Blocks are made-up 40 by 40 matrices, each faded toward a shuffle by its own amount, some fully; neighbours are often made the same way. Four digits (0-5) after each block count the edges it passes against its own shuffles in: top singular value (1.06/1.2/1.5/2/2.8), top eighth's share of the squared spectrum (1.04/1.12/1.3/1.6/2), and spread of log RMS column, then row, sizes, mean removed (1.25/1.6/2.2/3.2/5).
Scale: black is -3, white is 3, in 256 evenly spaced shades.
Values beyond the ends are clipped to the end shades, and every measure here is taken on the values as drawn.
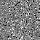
1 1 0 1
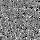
1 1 0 1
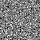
0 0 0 0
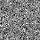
1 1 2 0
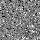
0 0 0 0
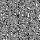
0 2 2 0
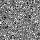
0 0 0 0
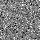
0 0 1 0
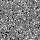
0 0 0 0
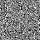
0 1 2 0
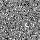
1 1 0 0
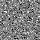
1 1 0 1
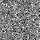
1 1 0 0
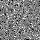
2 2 0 1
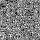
2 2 0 0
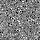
0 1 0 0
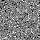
0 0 0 0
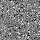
0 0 1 0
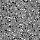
0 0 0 1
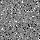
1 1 0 1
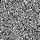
0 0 0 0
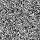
0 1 0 0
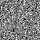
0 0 0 0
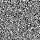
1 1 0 0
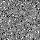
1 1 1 0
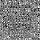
3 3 2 1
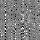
4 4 2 1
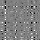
4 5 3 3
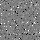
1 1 0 0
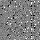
3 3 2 0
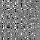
3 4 3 2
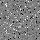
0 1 0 0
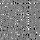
3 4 2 2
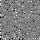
3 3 2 1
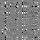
4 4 2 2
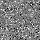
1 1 0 1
